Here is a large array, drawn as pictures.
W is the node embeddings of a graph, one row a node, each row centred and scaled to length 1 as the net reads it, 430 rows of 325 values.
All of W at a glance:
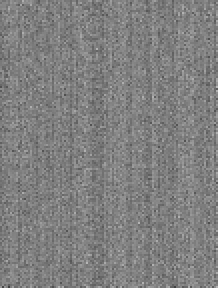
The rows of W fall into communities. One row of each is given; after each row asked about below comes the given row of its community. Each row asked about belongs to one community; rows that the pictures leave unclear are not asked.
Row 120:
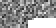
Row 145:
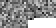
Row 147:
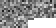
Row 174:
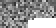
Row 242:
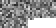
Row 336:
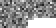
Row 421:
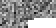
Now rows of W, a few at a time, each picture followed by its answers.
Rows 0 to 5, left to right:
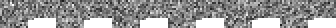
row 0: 147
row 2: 120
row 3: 421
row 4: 120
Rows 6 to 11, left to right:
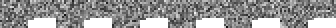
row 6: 242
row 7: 242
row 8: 421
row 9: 421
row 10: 145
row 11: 145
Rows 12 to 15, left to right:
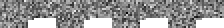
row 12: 145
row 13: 242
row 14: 145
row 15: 242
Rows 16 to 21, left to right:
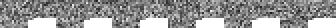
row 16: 174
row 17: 174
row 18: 174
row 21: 120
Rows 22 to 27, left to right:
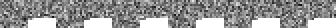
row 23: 421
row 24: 145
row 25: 147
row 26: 336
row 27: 242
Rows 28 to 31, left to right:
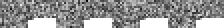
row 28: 120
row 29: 145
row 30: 120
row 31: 120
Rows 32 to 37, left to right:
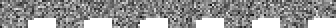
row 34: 147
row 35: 336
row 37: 336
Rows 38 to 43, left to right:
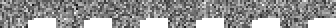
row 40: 242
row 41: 242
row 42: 147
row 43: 120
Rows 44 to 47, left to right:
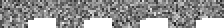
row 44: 421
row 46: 120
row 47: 336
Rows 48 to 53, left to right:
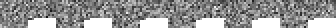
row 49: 421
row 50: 120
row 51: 174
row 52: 147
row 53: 174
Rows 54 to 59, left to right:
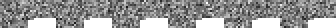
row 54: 120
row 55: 336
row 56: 336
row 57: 147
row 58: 145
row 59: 120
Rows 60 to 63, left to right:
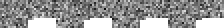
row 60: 336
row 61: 145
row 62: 336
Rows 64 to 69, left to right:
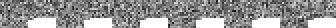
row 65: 147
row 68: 174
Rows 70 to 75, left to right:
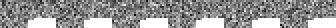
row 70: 174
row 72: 147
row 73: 336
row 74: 421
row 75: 242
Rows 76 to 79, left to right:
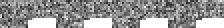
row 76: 120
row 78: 336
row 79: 421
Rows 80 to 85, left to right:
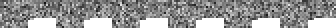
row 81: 174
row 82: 336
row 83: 147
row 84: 421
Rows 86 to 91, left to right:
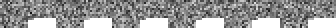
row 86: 120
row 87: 174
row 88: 336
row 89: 174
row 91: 242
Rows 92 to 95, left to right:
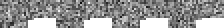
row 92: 421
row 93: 242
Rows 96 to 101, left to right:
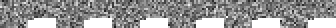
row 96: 147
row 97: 242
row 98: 242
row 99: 120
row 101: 147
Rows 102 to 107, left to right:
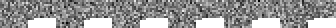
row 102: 147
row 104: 336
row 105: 145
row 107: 145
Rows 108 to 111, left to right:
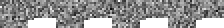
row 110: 145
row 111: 147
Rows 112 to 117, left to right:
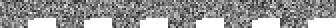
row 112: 174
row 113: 242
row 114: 242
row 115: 421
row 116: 174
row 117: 242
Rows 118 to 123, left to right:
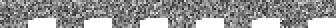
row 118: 120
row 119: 120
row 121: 336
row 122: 174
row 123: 120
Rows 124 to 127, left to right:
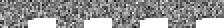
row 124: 421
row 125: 147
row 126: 145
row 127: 421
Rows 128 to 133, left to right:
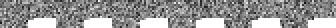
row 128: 147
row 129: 174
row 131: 174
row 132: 120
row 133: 242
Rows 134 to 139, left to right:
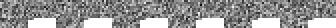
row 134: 145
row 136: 120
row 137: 174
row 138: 242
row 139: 421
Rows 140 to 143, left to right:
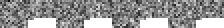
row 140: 336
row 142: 242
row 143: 336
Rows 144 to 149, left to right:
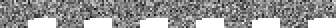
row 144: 147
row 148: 242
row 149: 147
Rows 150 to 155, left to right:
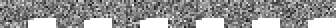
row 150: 120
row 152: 421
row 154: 242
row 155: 242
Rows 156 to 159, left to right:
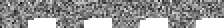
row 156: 336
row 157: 120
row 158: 174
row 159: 336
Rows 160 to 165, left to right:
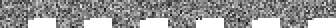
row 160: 242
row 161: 242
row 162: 421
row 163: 147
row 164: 242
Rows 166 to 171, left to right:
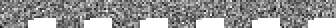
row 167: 145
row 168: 421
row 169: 120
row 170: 147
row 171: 242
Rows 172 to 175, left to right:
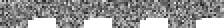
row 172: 120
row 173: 336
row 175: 147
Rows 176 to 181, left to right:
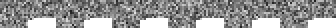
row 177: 174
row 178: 242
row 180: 336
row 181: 336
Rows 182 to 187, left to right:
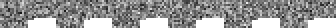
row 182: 120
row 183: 147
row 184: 147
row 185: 242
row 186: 421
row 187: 336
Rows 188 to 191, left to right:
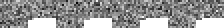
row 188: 120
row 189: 336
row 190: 145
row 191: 147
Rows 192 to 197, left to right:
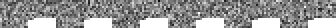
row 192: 174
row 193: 174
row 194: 120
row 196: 147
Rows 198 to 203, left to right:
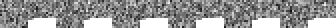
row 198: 145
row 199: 120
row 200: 120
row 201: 145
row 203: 120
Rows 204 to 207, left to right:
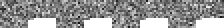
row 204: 120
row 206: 336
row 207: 336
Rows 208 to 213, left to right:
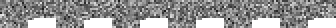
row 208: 145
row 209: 147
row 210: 120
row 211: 145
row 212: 336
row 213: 120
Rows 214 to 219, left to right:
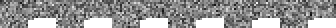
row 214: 147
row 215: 174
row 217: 242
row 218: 421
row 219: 421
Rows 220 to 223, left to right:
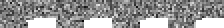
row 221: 174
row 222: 145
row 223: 174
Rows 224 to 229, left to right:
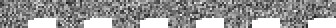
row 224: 147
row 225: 174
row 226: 120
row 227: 120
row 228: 421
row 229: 145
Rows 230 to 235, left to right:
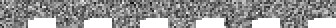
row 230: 242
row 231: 120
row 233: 174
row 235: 242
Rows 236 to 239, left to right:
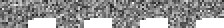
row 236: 120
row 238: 242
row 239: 336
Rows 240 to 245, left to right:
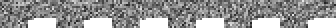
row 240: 120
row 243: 242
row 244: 145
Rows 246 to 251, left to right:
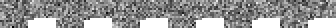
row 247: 147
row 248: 145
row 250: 242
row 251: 421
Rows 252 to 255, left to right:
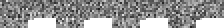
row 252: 174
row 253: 336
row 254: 174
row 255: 120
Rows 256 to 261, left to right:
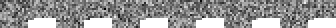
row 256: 174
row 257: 145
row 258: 145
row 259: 174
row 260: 120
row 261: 147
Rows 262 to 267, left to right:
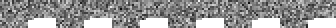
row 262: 174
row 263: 242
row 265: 120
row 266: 336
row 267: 120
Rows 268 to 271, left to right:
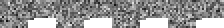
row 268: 145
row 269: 174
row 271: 421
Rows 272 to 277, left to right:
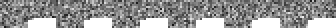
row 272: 120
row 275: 147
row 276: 174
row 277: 336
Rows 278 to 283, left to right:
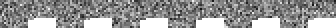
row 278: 174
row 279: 147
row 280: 421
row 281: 145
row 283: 174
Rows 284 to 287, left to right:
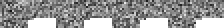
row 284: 120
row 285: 421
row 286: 242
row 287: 242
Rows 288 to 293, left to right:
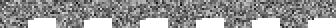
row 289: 336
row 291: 120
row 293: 242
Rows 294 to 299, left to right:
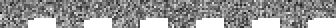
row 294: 174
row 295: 174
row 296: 336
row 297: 242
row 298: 242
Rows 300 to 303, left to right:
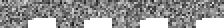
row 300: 120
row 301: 242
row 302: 174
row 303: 242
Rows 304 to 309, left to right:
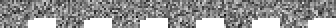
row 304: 147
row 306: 147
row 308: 242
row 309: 421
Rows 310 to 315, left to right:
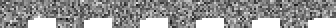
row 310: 336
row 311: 145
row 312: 174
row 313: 120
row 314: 336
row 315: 421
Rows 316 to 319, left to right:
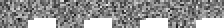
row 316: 336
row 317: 147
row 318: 120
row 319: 242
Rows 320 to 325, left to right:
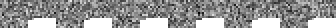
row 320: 421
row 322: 147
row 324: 174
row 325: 120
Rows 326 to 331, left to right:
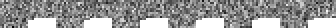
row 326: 242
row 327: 174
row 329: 147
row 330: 336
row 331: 120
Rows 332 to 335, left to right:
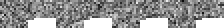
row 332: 336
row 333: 421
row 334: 145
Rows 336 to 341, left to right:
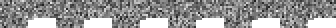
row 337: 242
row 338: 147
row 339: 174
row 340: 421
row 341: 174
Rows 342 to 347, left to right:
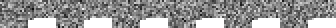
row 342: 145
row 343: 242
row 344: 147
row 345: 120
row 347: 120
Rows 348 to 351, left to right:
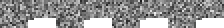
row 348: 421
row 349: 242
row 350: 242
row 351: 145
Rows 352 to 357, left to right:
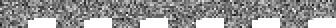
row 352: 421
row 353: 174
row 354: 145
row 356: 145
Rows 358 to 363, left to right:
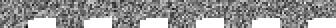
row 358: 421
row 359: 242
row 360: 147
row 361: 147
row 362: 336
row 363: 145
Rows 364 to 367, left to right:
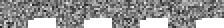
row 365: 147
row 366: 242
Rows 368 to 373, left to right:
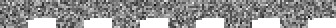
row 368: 336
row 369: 242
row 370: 421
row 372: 145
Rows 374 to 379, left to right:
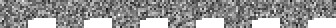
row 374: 120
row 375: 336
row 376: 421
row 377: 421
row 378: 421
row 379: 336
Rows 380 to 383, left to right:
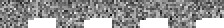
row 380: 242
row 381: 174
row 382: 421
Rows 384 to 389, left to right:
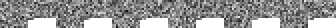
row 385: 120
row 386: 147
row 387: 174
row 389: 145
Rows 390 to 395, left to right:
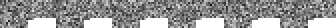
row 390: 336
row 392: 120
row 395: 242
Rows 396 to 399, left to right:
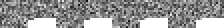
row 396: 147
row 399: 336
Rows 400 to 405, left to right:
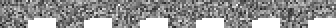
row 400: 242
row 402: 174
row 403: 120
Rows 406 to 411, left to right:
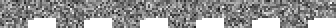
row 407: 242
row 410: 120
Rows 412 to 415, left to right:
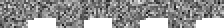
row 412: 242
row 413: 120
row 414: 120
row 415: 174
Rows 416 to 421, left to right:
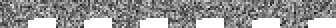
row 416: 120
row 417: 174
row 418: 242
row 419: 145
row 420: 336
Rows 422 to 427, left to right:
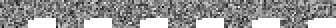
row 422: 242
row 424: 147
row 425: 145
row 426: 242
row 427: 120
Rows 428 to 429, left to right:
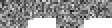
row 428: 174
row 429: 336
